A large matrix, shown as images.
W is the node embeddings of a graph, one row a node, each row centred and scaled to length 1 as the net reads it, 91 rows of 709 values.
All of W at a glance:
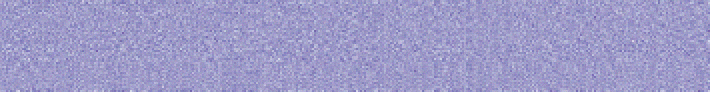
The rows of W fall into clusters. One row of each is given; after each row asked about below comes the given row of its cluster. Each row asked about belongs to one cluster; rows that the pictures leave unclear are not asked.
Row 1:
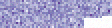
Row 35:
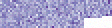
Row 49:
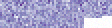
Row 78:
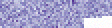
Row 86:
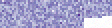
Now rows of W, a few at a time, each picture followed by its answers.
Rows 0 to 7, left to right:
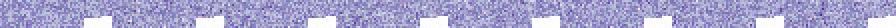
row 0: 35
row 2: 35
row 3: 35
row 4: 78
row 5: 49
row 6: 1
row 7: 35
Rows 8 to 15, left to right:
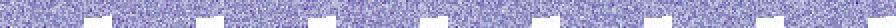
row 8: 86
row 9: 1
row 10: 1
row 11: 49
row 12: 86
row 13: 86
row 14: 86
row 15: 78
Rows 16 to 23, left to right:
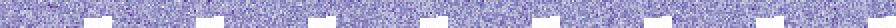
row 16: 35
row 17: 49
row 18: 49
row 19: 35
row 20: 86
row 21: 78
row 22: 1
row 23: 78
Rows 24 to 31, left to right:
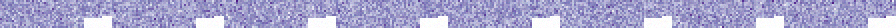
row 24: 1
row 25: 78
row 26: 49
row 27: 78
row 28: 1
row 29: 86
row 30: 49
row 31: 49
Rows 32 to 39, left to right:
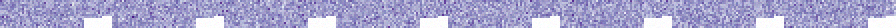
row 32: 1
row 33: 35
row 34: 86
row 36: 78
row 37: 49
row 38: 49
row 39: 1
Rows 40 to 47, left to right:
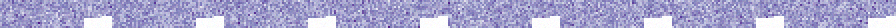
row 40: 35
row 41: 35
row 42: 35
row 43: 1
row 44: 78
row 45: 78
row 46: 78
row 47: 86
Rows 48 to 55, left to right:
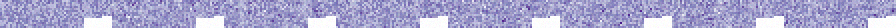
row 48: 49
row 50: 78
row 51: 78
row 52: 1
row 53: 86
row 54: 35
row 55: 1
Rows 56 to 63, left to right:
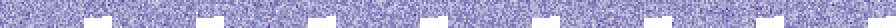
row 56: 78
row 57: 86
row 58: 86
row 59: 86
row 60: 49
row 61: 86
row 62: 1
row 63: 35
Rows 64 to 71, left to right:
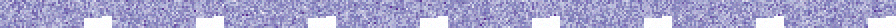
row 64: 35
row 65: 49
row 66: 78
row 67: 35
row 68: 35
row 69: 49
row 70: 35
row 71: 78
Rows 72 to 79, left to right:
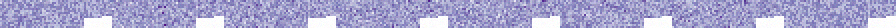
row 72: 35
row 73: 86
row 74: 86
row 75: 78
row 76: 49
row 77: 35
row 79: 86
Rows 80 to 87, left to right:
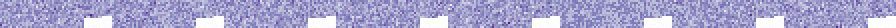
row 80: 1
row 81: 35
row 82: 86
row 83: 49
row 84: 86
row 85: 35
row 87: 78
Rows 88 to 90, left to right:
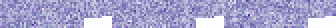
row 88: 35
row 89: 1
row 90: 35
